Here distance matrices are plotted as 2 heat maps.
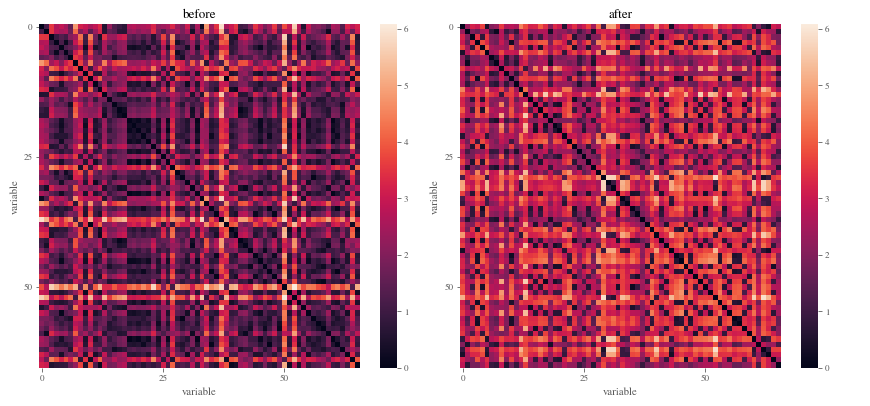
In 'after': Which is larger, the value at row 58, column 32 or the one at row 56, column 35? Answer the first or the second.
the second
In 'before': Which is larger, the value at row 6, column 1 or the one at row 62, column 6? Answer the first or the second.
the first
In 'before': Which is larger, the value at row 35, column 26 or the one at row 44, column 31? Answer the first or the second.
the second
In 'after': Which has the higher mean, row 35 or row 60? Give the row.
60
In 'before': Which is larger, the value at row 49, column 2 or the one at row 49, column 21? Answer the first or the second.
the first
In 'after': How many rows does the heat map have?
66
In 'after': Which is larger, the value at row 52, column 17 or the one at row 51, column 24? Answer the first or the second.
the first
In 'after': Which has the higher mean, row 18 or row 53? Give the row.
53
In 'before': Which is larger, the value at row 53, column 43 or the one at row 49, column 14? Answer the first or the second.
the first
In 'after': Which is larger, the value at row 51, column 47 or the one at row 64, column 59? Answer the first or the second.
the first
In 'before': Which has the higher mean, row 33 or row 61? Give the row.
33
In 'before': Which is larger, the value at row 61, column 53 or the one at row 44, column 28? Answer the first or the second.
the second
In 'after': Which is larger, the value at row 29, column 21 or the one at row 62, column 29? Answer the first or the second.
the first
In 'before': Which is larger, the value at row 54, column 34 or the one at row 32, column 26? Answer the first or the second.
the first
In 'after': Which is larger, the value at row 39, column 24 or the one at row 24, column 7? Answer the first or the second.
the first
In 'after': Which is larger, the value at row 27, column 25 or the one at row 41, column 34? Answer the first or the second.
the second
